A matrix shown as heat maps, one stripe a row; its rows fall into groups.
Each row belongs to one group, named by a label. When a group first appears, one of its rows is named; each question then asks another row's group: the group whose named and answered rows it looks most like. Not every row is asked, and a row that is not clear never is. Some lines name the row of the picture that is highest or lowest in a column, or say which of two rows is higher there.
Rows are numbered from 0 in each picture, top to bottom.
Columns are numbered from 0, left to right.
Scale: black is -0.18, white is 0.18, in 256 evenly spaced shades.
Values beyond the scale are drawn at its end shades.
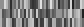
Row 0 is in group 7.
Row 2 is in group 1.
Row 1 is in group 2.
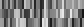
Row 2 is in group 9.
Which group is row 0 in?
1
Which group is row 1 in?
2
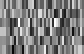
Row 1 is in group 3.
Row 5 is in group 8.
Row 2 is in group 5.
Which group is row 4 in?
1
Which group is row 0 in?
1
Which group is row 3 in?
7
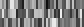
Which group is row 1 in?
3
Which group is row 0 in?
3
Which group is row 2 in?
5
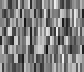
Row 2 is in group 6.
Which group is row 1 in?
2
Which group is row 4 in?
7
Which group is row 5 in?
3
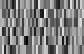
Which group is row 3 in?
1
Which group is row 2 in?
3
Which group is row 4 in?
6
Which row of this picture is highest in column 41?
1
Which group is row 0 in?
7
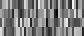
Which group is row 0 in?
3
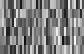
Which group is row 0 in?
5
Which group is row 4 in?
6
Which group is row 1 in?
9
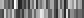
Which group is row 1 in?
3
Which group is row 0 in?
8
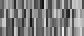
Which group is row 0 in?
1
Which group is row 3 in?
8
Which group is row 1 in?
6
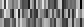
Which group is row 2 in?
9
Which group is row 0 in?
9
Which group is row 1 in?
7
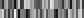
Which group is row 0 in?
5
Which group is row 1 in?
8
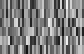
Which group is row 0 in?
7
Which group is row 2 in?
7
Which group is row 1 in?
3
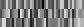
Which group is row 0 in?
1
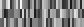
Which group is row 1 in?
2
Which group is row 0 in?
9
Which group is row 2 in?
6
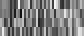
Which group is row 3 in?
8
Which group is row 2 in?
2
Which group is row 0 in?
5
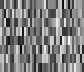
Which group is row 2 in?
6
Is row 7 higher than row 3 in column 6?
No
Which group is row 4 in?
8
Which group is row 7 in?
2
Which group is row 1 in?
9
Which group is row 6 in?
9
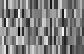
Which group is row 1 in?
6
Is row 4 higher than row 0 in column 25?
Yes
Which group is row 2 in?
9
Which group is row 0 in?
3
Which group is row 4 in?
9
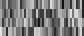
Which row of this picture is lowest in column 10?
0
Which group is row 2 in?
1
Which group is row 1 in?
2
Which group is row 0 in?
5
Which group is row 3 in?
3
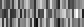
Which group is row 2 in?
7
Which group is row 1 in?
2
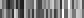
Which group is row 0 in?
8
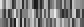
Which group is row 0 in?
1
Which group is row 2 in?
2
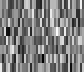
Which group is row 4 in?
1
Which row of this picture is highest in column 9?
3
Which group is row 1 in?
5
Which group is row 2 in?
7
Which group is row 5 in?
3
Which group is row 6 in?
1
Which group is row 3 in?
6
